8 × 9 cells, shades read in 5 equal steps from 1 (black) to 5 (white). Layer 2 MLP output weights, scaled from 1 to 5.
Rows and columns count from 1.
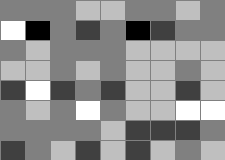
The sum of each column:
25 27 24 26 26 24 27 26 30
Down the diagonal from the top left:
3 1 3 4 2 4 2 3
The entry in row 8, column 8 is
3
